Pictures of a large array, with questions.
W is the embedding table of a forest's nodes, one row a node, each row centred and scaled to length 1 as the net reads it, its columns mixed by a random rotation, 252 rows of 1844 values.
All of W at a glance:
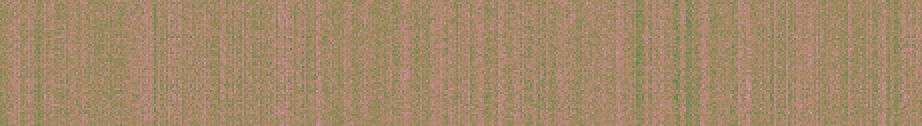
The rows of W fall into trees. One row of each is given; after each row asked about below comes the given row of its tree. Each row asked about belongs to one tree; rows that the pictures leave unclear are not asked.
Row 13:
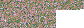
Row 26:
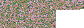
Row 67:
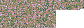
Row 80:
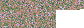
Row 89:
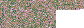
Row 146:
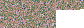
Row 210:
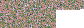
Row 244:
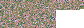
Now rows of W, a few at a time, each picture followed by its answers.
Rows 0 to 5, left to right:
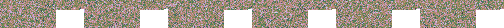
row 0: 67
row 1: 210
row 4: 89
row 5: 146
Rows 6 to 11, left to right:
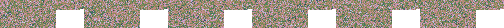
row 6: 26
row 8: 244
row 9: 67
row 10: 67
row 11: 146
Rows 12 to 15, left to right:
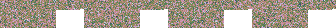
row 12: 146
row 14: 146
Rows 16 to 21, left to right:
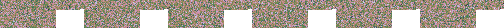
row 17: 244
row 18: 244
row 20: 210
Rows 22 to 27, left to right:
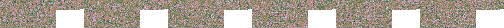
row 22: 26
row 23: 80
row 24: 244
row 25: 67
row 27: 244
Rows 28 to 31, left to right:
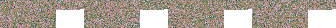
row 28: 80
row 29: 244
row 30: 146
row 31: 210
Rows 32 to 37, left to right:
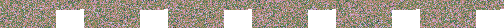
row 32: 210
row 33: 67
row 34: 146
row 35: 80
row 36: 13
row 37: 146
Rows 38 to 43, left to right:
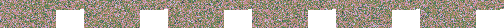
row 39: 89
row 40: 26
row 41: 146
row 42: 67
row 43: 26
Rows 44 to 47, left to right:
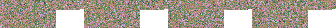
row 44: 146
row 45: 146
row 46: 244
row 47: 26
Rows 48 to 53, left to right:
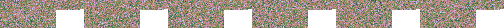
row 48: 13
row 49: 67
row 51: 210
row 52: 146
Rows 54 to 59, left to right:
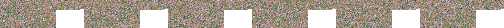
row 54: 26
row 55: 67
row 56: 244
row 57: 146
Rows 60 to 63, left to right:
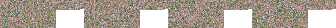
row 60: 26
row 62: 13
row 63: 210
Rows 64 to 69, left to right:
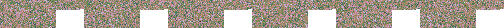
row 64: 89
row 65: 80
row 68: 13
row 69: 80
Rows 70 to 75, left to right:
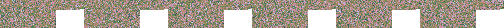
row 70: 26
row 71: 146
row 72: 26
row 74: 26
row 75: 26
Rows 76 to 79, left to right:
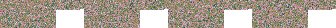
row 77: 67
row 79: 210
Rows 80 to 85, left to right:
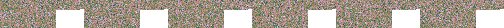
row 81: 210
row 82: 67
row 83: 26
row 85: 26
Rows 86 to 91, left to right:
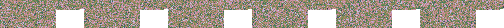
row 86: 146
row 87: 210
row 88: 244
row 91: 26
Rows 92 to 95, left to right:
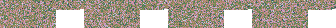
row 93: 146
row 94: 244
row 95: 26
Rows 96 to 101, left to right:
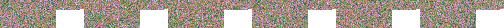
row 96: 80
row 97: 67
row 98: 67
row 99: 80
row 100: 146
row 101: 80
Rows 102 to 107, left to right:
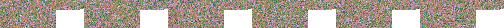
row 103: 67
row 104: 26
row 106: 26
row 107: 67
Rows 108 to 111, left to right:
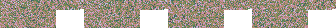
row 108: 146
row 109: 146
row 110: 210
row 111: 67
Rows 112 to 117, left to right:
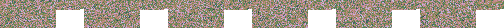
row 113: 146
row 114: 67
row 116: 13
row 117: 26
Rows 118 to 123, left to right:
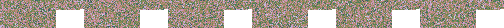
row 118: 146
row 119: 80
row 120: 146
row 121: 13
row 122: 26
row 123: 67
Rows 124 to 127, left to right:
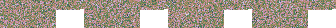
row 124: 146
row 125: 210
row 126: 80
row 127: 210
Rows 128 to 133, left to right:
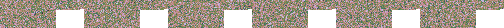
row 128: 146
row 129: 146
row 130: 244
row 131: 67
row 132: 146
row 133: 26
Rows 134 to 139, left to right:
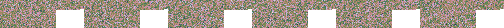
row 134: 89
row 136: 244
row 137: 67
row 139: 13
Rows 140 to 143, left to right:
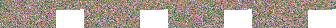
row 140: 13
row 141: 26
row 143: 26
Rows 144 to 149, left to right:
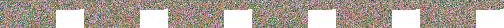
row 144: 89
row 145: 210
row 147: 89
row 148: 146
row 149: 26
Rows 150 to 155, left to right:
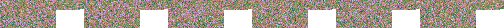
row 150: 26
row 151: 210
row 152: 13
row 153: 67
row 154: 13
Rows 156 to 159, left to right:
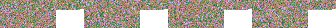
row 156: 146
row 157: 26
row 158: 67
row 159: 13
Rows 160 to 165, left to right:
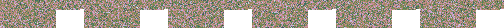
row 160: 146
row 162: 146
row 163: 67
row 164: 244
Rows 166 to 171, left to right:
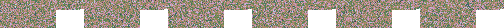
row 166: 146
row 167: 67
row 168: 26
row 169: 26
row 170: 26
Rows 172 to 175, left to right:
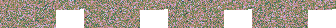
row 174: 26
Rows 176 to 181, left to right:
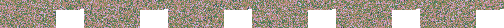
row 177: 67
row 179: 13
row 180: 146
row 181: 26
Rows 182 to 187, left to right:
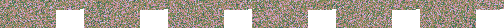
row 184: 146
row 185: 13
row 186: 244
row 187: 80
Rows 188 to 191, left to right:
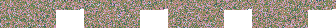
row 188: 67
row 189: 89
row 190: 67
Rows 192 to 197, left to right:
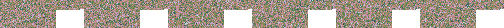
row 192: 146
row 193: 146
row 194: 67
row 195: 67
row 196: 67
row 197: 67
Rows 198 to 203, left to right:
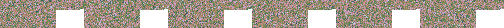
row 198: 26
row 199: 146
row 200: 26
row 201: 244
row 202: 67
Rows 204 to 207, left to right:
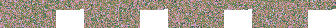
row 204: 146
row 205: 67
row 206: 80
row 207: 244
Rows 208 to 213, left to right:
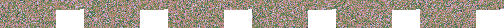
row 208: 26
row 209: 26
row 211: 26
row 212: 244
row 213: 89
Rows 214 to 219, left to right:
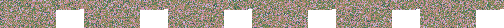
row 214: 89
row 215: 210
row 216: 67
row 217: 244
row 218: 67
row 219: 146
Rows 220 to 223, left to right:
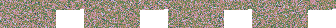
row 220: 146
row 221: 80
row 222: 244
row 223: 89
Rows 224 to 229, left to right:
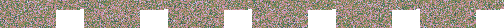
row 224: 210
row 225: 13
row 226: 210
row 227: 13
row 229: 146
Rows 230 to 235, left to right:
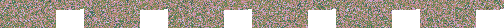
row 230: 26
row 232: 26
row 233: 67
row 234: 89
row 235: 67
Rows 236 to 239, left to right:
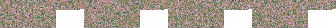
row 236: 210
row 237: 80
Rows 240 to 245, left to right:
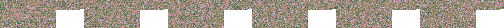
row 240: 13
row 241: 244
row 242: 67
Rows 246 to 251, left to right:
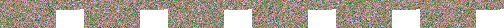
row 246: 67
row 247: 67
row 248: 80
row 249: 26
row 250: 26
